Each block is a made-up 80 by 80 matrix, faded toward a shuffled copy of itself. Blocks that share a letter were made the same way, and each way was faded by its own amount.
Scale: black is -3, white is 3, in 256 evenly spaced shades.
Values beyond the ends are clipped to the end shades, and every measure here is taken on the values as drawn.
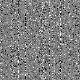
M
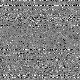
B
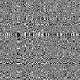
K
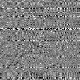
K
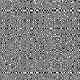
K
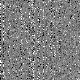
M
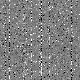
M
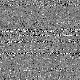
B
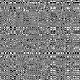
K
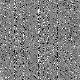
M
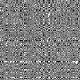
K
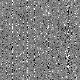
M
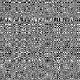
K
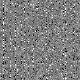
M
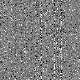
M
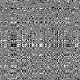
K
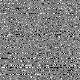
B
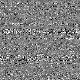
B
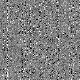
M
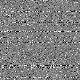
B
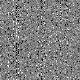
M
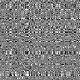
K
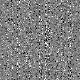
M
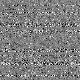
B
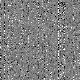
M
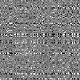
K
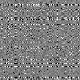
K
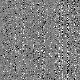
M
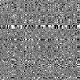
K
